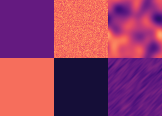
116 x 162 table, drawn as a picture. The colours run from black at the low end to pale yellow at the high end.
It is made of 2 by 3 panels. Panel 1,1: low, flat. Panel 1,2: high, fine-grained, faint in contrast. Panel 1,3: middling, smooth, strong in contrast. Panel 2,1: high, flat. Panel 2,2: very low, flat. Panel 2,3: low, slanting up to the right, faint in contrast.
